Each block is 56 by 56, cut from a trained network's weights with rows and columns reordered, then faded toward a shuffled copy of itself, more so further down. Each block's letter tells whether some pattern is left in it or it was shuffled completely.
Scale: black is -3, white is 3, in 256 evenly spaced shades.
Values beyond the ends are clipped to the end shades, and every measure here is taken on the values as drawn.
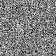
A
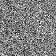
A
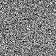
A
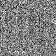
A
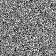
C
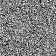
C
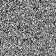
C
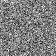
C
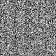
A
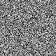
A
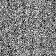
A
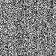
A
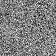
C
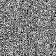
A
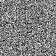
C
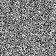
C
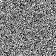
C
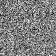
C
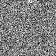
C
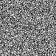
C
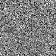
A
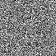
A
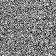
C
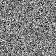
C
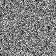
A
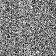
A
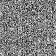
A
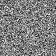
C
